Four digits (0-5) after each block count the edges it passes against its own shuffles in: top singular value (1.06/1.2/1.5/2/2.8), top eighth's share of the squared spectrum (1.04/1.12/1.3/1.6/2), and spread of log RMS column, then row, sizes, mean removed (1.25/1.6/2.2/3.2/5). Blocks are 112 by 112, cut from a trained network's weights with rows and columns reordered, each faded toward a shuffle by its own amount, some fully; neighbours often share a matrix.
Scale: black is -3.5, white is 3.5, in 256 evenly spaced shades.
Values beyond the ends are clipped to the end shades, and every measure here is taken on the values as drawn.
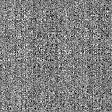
3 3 0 3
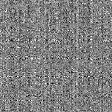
3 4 1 3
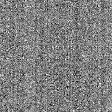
3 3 0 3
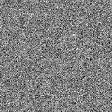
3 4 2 2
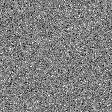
0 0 0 0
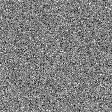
1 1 0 1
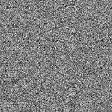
3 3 1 2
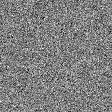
1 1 0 0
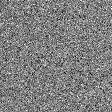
0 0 0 0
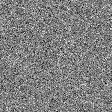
0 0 0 0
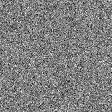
1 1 0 0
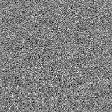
3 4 2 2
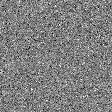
0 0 0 0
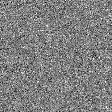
1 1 0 1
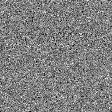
2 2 0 2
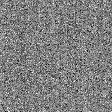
1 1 0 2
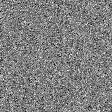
0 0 0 0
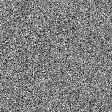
0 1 0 0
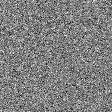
1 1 0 0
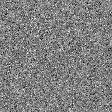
1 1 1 0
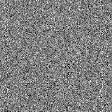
3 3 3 0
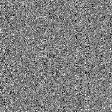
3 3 3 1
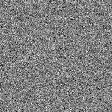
2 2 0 0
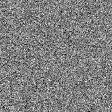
2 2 0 0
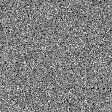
1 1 0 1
